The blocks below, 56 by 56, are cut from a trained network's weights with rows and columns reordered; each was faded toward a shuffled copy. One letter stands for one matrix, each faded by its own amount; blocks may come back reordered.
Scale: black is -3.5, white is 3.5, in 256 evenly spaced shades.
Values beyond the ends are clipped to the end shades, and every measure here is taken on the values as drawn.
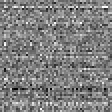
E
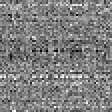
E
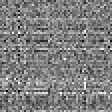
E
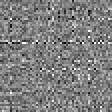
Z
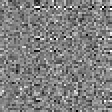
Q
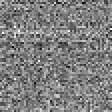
E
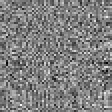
Q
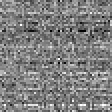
E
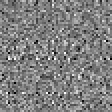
Q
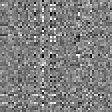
Z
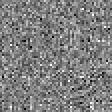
Q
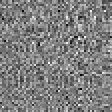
Q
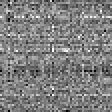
E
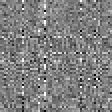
Z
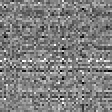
E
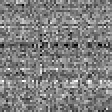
E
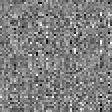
Z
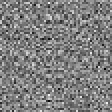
Q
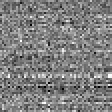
E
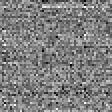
E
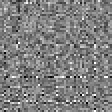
Z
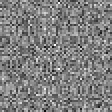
Q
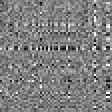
Z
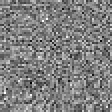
Q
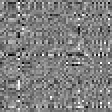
Z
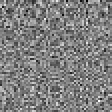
Q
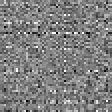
Z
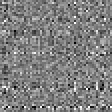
Z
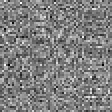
Q
